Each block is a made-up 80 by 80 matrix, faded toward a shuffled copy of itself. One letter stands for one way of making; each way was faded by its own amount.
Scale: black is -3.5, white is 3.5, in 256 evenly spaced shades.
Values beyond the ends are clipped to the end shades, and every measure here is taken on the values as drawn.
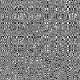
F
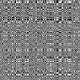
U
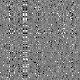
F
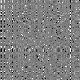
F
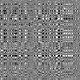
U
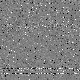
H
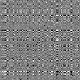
U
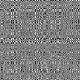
U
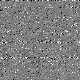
H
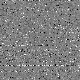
H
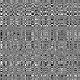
U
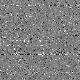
H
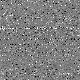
H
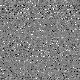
H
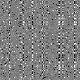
F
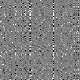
F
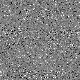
H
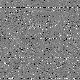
H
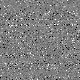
H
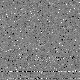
H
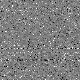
H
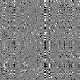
F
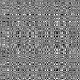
U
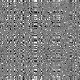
F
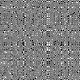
F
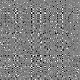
F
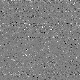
H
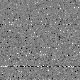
H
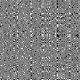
F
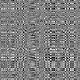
U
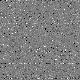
H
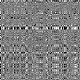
U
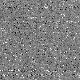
H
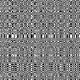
U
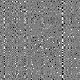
F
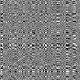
U
